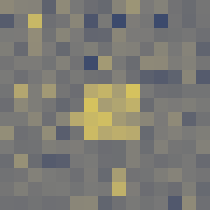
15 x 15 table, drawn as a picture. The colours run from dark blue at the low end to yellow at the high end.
In the centre lies a patch that is higher than the rest. There are no regular stripes. The ninth with the highest average is the centre. There is no overall slope. The values are skewed, with a long tail toward high values.
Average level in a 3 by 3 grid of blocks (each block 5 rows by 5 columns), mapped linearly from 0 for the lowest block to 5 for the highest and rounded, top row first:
1 0 0
1 5 0
0 1 0
